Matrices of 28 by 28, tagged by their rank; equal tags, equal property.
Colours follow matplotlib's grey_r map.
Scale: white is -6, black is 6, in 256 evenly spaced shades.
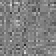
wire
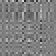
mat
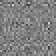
wire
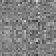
wire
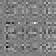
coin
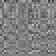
coin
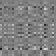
mat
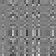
mat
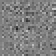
wire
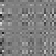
mat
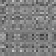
coin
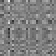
coin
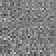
wire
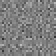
wire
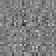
wire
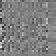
coin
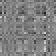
coin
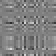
mat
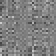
coin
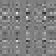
mat
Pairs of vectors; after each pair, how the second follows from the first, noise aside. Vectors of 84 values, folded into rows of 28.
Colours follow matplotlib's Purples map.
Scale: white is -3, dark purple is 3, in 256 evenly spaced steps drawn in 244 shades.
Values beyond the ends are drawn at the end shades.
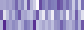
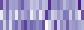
reversed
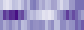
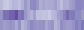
shrunk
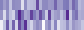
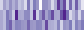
reversed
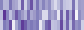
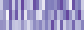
reversed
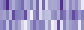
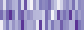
reversed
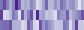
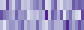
reversed
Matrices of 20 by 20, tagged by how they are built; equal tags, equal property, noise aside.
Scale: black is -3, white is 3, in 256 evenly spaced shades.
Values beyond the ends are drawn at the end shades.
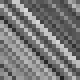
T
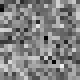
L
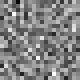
L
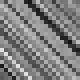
T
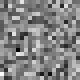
L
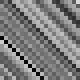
T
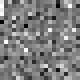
L
